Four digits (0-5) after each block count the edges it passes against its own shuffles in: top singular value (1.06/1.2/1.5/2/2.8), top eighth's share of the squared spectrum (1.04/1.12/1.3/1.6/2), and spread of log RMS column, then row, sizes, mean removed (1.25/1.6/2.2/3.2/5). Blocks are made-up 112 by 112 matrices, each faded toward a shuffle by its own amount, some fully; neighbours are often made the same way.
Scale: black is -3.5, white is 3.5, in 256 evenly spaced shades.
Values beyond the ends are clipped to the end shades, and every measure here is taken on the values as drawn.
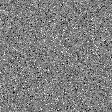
0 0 0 0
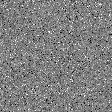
0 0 0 0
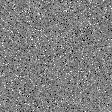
0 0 0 0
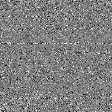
2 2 0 3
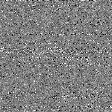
1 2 0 3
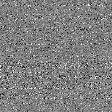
1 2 0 3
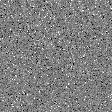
0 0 0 0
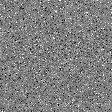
0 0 0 0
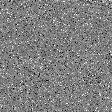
0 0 0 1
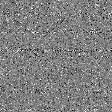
1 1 0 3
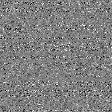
1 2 0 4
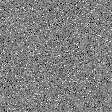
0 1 0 1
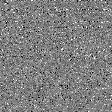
1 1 0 2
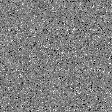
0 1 0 2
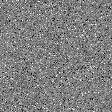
0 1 0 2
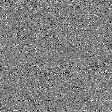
1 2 0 3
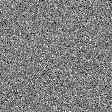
1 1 0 0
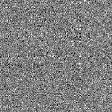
4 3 2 2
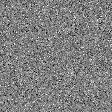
2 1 0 0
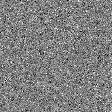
2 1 0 0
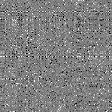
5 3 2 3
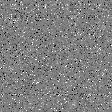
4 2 0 1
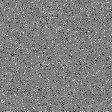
3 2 0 0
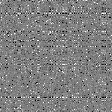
5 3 2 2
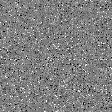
3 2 0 1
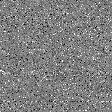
3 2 0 1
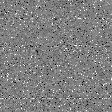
3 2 0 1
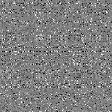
4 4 2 3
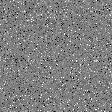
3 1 0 0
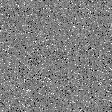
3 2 0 0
